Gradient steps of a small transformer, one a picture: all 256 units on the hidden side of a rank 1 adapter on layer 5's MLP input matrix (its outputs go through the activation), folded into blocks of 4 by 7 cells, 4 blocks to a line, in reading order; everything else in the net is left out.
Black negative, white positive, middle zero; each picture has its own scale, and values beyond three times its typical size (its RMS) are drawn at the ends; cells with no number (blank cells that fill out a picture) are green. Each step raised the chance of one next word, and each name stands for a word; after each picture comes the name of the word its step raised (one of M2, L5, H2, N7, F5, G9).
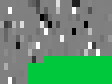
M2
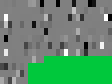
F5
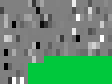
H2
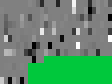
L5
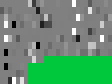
H2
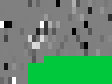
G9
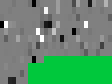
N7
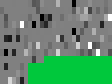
M2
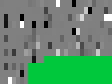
M2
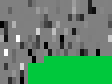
L5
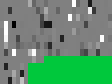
H2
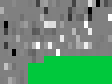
H2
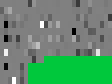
G9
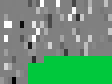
N7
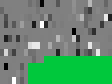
G9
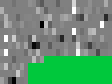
G9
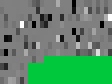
M2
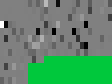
G9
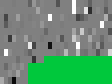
L5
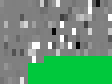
L5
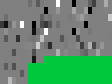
M2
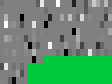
N7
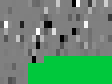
N7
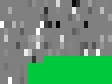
M2
